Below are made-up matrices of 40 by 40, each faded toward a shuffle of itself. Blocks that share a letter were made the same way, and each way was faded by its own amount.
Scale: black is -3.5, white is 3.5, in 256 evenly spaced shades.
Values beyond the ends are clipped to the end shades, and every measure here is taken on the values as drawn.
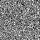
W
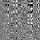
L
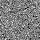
W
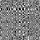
L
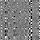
L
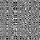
L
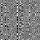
L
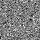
W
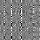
L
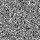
W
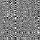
L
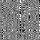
L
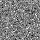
W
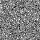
W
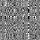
L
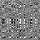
L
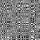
L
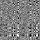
L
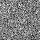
W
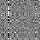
L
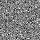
W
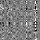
L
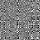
L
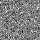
W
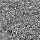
W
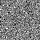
W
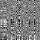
L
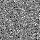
W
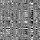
L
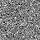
W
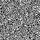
W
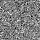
W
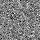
W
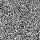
W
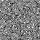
W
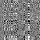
L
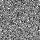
W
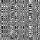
L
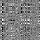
L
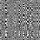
L
